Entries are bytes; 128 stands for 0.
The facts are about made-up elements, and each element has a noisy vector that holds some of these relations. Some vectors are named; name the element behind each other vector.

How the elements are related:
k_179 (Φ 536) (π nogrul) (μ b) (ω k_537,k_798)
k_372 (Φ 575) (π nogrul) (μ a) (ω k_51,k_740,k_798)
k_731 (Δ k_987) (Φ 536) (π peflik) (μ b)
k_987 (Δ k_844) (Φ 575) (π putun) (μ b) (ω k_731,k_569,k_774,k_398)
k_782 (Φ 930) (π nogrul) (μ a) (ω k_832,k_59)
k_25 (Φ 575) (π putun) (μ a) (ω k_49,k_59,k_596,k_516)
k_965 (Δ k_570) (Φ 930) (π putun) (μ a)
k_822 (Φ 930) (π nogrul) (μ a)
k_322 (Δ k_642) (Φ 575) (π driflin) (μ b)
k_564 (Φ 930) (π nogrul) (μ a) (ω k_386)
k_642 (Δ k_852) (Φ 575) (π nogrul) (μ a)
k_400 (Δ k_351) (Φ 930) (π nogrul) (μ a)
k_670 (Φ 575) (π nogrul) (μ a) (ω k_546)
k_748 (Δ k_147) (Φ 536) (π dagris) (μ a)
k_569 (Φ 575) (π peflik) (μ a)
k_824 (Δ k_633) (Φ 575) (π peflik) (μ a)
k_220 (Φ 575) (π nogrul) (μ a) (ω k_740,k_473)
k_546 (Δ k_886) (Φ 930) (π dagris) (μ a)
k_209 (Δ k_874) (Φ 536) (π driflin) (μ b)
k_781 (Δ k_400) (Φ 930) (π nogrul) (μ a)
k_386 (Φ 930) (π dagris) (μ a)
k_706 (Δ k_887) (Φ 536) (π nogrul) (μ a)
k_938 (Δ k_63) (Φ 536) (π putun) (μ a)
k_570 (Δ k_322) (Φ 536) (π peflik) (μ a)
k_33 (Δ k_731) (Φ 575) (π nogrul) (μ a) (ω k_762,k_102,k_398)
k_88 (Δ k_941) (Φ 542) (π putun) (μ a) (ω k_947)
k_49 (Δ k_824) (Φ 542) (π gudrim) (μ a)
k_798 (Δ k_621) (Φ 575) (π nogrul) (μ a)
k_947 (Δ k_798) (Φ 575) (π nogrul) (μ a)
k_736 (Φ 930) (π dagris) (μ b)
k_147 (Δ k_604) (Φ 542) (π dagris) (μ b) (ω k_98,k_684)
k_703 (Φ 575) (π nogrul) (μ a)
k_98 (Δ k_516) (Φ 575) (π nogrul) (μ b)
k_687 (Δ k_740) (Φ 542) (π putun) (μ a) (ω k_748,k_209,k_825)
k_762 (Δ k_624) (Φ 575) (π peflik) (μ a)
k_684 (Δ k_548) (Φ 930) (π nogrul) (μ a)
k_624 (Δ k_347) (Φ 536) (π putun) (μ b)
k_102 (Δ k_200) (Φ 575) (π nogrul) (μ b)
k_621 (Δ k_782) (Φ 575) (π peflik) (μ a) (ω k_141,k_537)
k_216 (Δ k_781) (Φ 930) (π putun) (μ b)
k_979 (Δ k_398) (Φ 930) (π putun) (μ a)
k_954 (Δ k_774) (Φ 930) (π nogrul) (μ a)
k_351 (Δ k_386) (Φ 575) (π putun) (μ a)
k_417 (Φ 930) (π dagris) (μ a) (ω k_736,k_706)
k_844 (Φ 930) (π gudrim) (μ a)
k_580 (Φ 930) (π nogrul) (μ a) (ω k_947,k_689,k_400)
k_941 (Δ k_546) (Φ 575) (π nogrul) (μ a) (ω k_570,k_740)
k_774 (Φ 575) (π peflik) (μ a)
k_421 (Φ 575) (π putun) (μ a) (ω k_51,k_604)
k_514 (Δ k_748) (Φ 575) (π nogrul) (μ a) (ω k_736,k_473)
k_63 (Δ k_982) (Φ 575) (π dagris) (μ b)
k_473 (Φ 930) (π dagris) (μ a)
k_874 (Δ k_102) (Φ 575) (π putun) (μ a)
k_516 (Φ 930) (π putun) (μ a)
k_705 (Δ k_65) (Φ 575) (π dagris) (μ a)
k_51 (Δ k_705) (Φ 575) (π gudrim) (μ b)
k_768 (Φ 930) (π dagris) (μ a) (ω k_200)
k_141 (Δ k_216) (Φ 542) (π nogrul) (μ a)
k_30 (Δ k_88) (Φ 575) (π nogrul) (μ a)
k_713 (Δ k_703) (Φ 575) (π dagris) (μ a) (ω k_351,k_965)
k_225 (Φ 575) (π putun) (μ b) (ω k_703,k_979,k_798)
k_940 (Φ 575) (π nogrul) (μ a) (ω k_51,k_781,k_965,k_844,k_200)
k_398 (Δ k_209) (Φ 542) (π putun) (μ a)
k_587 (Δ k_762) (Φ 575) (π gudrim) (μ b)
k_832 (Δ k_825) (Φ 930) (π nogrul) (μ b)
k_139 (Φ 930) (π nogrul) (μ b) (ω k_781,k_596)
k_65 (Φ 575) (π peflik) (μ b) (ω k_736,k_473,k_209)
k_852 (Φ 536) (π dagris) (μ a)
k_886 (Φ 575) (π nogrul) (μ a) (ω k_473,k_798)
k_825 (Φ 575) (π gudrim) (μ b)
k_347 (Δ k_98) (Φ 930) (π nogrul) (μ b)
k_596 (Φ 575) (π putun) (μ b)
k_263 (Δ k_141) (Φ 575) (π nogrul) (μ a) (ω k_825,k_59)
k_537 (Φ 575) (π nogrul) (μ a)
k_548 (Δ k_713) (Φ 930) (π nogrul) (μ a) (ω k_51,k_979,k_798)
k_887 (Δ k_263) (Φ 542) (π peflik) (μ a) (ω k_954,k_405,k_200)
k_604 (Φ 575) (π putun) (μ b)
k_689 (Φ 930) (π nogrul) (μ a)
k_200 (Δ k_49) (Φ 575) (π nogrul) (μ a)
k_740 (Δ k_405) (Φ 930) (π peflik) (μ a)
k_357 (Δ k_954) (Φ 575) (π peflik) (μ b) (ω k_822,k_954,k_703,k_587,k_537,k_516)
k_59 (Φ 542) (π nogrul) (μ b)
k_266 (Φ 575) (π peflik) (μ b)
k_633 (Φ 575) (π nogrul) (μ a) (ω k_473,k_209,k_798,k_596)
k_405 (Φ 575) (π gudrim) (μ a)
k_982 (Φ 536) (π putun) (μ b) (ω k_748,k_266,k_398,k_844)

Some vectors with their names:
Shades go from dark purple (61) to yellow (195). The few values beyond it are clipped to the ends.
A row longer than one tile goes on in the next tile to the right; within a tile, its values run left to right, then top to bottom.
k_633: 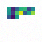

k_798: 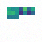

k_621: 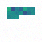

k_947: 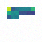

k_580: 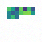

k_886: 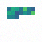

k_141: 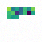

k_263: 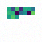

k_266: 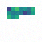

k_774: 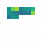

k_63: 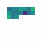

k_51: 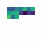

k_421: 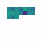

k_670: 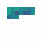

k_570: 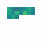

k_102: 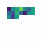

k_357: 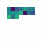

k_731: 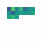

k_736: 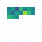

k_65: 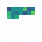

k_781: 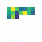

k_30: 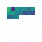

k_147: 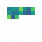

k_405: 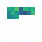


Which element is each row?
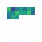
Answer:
k_938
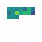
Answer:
k_965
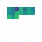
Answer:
k_624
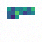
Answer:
k_200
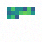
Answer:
k_768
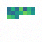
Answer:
k_347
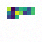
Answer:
k_824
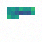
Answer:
k_98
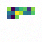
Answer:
k_49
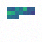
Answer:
k_514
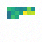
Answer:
k_516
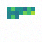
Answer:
k_852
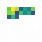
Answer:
k_351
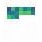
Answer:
k_139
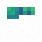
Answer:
k_703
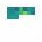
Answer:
k_832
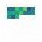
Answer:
k_687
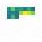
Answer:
k_782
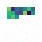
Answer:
k_706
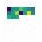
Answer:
k_209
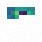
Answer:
k_874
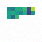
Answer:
k_59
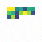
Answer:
k_400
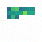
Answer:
k_748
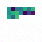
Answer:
k_587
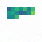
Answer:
k_825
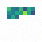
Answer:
k_684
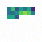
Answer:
k_548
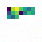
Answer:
k_398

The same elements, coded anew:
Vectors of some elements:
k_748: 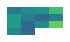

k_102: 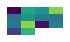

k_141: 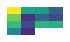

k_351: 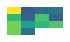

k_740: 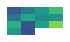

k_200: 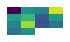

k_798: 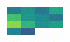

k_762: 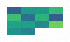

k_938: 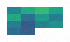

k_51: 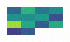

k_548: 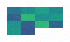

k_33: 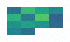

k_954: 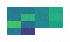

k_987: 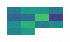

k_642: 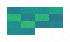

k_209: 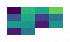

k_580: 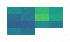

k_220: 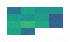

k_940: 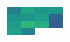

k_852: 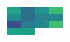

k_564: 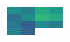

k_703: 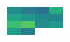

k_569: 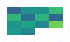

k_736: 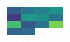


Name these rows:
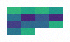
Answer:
k_147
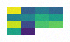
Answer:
k_781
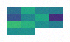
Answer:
k_225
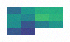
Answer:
k_684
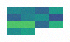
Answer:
k_604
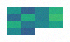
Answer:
k_844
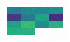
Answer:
k_65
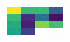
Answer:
k_887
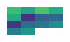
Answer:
k_88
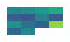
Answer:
k_731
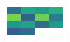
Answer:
k_947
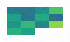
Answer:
k_774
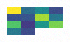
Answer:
k_216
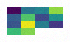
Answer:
k_633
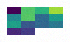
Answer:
k_979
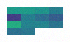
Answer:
k_179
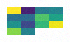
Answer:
k_386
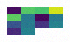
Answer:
k_398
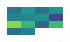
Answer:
k_596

